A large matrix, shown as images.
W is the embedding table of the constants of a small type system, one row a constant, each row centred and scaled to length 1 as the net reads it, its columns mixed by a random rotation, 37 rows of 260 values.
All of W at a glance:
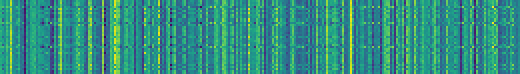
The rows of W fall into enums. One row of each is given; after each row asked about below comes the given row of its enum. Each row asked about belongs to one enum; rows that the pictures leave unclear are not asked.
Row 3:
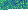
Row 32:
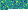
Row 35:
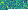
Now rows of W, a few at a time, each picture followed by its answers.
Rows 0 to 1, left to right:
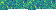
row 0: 35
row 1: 35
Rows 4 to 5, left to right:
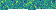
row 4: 32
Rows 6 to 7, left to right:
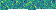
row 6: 32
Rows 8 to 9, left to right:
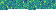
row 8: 35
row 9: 32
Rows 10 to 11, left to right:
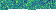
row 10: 32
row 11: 3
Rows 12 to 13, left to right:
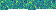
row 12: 32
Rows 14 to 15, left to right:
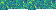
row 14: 35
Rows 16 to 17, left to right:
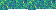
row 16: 35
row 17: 35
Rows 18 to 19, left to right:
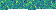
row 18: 32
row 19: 35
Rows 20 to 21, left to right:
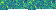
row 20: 35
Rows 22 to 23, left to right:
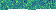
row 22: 32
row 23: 3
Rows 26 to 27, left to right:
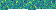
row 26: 32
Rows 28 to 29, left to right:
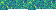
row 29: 35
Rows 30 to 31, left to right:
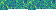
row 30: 35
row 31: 35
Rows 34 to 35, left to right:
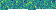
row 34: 32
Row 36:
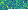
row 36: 35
